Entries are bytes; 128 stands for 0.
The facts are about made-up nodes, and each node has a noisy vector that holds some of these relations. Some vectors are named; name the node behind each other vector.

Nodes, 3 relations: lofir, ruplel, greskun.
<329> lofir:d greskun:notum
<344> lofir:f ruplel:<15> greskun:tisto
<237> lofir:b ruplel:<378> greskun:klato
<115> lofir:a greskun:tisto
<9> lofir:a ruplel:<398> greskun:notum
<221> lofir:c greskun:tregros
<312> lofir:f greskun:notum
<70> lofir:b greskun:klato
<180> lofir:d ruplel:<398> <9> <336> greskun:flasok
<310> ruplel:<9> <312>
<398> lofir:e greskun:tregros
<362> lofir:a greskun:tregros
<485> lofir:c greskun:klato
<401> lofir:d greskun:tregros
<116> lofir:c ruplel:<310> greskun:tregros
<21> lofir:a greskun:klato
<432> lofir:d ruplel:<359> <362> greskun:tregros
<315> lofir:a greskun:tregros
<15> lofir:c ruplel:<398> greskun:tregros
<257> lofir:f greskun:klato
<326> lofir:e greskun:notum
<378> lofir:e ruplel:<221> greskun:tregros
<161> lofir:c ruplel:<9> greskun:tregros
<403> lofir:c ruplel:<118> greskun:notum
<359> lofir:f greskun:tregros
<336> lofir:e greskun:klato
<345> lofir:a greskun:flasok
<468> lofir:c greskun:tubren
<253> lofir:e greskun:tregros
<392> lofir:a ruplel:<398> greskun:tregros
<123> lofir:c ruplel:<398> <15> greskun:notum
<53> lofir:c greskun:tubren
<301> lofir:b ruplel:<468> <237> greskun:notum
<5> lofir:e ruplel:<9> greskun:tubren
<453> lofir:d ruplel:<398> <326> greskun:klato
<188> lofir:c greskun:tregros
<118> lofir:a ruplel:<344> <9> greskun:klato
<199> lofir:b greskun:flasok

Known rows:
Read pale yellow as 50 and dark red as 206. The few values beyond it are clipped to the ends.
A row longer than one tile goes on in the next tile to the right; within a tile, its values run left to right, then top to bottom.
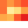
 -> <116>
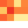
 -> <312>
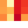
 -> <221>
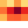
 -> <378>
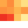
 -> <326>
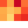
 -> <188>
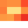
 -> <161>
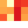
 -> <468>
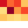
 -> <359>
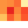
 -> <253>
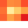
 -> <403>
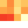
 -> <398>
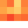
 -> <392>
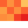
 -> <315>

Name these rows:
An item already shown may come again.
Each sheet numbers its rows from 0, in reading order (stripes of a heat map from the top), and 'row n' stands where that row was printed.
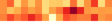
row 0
<392>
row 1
<398>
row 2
<378>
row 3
<310>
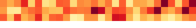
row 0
<15>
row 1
<5>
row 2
<312>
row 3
<257>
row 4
<336>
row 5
<237>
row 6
<301>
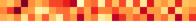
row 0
<237>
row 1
<15>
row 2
<432>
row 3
<344>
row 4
<118>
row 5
<453>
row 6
<180>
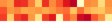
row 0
<485>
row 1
<53>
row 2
<432>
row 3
<9>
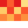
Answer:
<362>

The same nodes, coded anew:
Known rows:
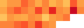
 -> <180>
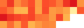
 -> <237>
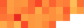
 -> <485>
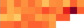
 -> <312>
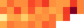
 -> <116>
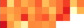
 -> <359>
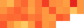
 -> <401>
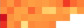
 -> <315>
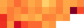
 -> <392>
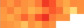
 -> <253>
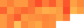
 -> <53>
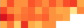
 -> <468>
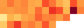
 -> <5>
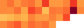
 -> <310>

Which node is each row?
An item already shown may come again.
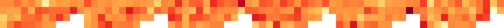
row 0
<344>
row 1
<336>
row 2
<301>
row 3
<221>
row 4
<118>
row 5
<359>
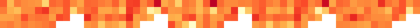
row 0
<257>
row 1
<378>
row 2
<432>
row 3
<378>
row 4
<70>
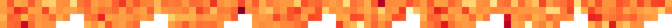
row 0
<15>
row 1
<485>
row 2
<310>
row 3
<257>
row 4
<432>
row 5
<15>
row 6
<362>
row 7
<468>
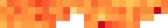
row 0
<188>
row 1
<9>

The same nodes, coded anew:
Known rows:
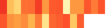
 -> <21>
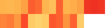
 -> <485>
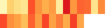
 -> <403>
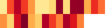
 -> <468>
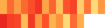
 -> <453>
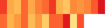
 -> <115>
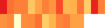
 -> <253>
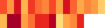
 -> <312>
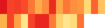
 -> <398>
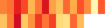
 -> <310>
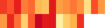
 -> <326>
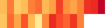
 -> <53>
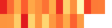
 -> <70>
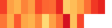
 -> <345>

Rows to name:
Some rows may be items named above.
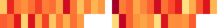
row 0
<180>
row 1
<359>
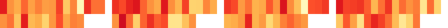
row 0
<70>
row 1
<336>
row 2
<199>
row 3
<398>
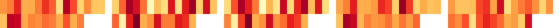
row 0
<344>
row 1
<221>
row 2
<221>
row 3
<344>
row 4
<9>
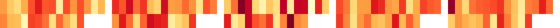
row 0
<392>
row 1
<326>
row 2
<378>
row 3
<432>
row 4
<362>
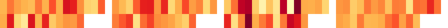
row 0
<5>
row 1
<118>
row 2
<237>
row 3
<188>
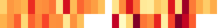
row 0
<15>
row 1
<301>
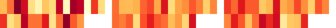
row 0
<378>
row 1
<9>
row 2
<326>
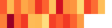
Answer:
<257>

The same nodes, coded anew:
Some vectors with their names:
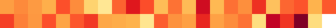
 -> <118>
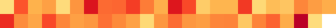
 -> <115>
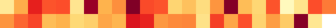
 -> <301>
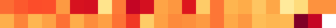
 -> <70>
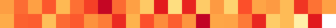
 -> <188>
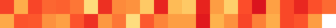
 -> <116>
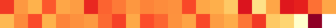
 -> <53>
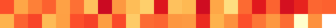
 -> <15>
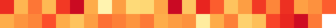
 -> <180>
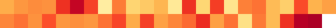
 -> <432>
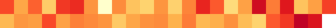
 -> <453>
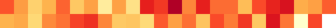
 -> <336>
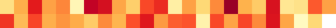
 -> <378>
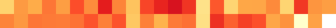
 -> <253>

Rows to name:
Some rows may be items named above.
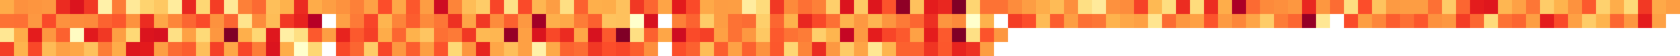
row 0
<432>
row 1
<188>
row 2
<312>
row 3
<9>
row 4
<21>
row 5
<378>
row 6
<344>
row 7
<344>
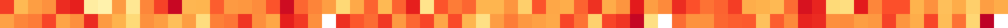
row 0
<5>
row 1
<392>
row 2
<257>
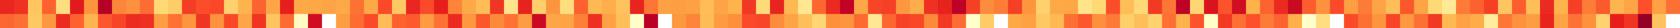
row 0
<359>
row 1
<188>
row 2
<398>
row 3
<326>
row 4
<118>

